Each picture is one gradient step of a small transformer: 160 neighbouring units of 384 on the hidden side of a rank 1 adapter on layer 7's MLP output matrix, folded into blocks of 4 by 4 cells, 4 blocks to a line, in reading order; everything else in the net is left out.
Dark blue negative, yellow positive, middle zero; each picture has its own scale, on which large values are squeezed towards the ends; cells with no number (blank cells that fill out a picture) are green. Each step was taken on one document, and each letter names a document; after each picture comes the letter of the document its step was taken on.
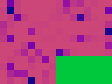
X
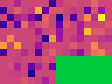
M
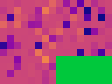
M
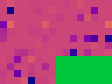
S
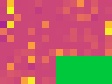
S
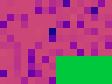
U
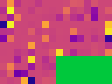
S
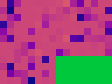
X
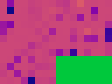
S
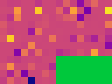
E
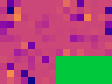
X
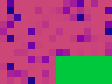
E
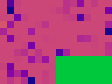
X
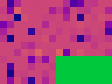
X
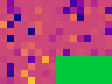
E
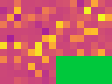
M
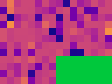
U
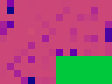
S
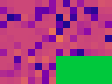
U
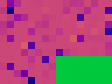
E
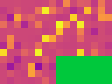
M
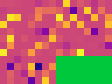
U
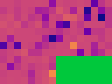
M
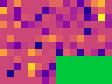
M
